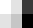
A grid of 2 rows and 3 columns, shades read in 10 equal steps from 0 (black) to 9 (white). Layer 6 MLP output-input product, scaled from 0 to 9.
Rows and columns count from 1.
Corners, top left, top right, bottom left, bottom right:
9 2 8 0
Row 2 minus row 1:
-1 -1 -2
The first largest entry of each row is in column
1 1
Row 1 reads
9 8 2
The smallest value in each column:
8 7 0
